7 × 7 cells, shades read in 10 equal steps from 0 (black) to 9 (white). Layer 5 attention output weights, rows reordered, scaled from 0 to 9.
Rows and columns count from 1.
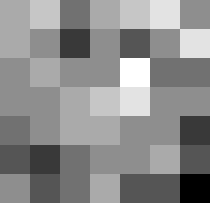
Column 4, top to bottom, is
6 5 5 7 6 5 6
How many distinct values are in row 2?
5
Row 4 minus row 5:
1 0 0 1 3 0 3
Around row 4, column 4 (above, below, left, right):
5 6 6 8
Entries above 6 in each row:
3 1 1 2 0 0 0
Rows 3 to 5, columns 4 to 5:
5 9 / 7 8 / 6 5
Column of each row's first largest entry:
6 7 5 5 3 6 4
